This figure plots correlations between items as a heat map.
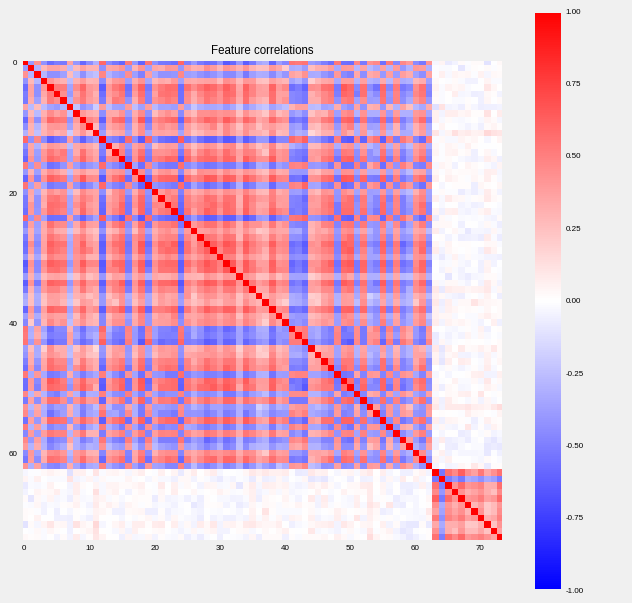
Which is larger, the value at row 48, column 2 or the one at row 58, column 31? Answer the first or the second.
the first
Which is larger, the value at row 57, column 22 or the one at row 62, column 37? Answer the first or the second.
the first
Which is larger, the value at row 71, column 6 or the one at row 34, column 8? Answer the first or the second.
the second
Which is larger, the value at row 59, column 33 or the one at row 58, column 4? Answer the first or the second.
the first
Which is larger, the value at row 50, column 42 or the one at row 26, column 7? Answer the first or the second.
the second
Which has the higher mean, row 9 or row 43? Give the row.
9
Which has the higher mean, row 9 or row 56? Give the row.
9
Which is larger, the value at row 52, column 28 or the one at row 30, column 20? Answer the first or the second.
the first
